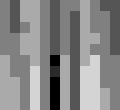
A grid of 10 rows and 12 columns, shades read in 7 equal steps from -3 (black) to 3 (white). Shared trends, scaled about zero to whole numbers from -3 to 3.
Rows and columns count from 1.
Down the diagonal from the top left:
0 -1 0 1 0 -3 1 -1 2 2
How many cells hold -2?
1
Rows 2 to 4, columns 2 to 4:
-1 1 1 / -1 0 1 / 0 1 1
